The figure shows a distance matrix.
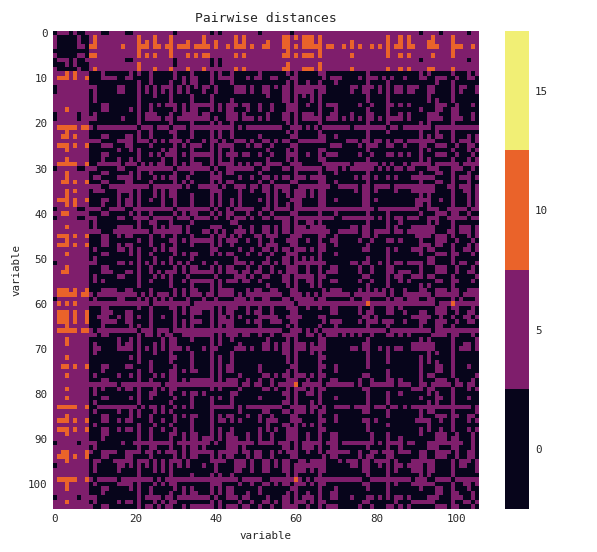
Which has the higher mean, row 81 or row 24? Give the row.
24
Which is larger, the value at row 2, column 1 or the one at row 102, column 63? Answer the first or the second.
the second
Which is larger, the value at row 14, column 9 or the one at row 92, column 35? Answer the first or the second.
the second
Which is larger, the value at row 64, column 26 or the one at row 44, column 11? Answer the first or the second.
the second
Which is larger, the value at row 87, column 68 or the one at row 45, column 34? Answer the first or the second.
the second
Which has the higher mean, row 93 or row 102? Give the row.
93
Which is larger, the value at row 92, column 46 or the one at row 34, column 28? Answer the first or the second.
the second
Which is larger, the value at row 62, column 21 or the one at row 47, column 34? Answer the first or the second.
the second
